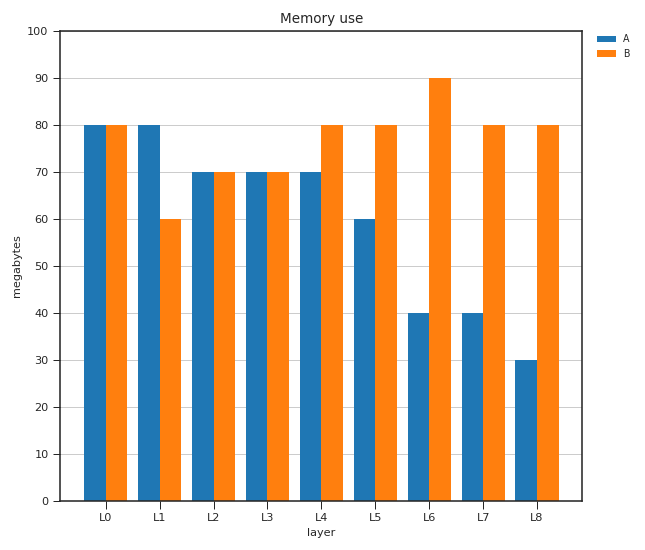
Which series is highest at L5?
B
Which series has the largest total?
B
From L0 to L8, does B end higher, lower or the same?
the same
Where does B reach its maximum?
L6
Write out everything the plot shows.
Title: Memory use
x-axis: layer, ticks L0 L1 L2 L3 L4 L5 L6 L7 L8
y-axis: megabytes, ticks 0 10 20 30 40 50 60 70 80 90 100
Legend: A, B
Values:
A: 80 80 70 70 70 60 40 40 30
B: 80 60 70 70 80 80 90 80 80
